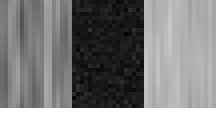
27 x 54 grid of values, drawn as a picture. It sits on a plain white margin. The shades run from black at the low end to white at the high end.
The table splits into one row of 3 panels. Panel 1,1: middling, streaked downward. Panel 1,2: very low, fine-grained, faint in contrast. Panel 1,3: high, streaked downward, faint in contrast.
